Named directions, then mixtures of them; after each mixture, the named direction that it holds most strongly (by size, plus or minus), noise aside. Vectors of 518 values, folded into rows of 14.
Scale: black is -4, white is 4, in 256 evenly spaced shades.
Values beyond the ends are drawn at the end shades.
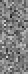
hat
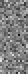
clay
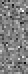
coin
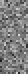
clay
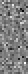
coin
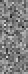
hat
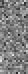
clay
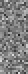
clay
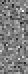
coin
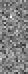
hat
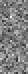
hat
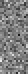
clay
